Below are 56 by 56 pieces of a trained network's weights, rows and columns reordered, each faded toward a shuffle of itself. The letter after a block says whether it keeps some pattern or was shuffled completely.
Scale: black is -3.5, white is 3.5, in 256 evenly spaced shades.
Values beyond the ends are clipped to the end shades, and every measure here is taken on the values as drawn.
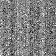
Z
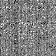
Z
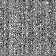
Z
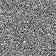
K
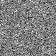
K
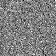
K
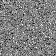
K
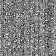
Z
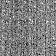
Z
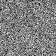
K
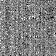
Z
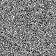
K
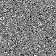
K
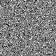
K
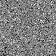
K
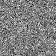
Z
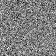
K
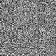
Z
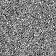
K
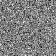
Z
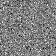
K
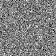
Z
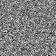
K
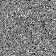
K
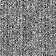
Z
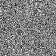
Z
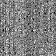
Z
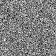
K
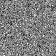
K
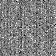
Z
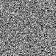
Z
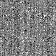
Z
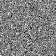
K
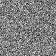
K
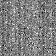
Z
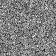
K
